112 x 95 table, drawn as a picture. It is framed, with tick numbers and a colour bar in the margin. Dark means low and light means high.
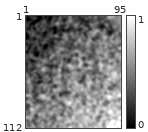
Slope: up to the bottom right. Grain: blotchy. Stripes: none. Ninth with the lowest average: top left. Ninth with the highest average: bottom right. Lone odd cells: none. Average level on the scale: 50%.
